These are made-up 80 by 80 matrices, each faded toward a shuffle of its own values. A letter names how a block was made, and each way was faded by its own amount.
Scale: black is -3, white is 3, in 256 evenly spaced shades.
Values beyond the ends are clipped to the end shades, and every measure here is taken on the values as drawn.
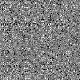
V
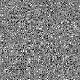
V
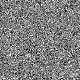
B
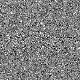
B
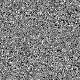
B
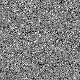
B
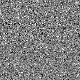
B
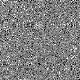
V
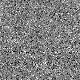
B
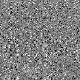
V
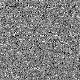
B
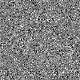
B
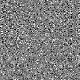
V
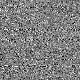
B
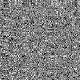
V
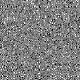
V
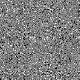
V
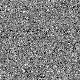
B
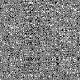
V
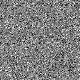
B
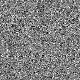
B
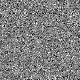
B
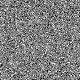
B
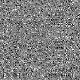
V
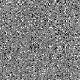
V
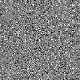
V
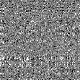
V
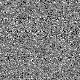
B
